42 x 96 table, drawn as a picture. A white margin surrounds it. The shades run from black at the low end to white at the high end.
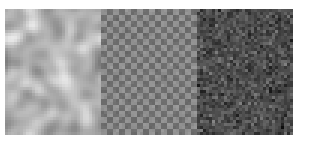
It is made of 1 by 3 panels. Panel 1,1: high, blotchy. Panel 1,2: middling, checkered. Panel 1,3: low, fine-grained.
